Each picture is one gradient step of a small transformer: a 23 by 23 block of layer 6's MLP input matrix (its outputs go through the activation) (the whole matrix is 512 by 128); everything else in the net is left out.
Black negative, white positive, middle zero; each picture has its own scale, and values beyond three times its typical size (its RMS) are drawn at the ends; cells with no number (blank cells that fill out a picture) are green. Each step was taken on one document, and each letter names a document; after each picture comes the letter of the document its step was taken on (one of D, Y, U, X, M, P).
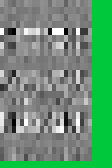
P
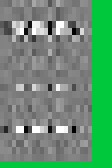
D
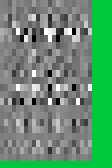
D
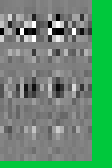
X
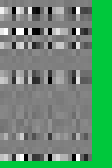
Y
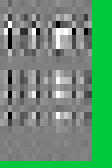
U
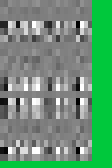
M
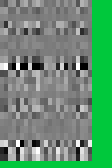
M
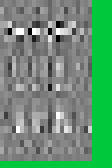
D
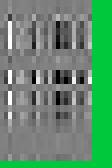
U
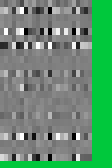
Y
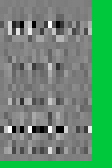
D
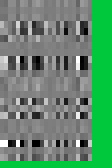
M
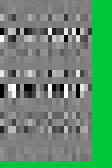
P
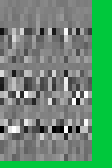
P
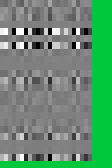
Y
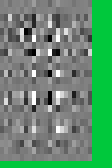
X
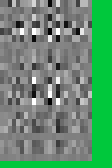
D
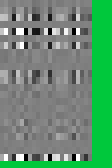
Y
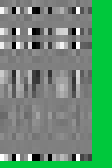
Y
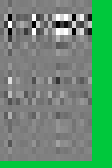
U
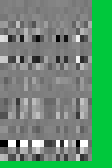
M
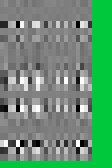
M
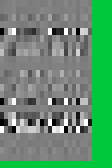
P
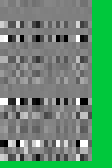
M
